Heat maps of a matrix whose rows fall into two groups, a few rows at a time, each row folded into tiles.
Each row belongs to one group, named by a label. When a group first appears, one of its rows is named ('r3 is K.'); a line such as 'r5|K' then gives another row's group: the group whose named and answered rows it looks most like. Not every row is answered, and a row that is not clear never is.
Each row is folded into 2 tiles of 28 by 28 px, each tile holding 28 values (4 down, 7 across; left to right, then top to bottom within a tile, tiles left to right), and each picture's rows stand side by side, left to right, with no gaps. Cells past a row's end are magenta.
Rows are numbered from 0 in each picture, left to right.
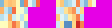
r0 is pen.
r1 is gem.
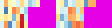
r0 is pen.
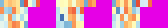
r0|pen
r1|gem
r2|pen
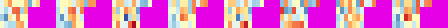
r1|gem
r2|pen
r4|pen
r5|pen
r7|gem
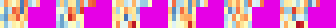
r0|gem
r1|gem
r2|pen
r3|gem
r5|pen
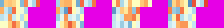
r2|gem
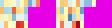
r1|pen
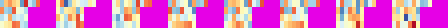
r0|pen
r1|gem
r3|pen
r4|pen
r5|pen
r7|pen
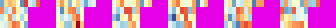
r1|gem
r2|gem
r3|gem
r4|gem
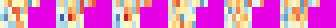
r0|gem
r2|gem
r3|pen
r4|pen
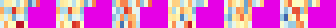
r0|pen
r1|pen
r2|pen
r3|pen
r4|gem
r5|gem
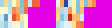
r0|gem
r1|gem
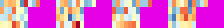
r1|pen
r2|pen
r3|gem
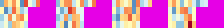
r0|pen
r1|pen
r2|gem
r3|gem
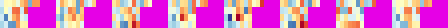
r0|gem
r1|gem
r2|gem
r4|gem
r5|gem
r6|pen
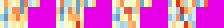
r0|gem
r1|gem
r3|pen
